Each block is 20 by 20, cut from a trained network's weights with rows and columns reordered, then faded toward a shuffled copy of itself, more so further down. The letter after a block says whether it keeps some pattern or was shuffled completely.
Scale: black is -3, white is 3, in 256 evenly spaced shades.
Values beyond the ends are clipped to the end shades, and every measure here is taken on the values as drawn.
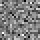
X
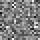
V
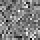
X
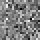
V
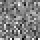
V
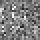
V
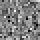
X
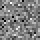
X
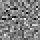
V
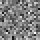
X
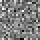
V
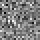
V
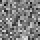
X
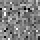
V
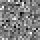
X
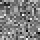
V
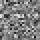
V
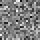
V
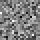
X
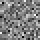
X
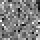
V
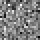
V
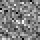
X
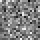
X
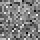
X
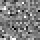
X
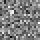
V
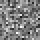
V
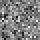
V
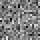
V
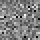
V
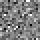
X
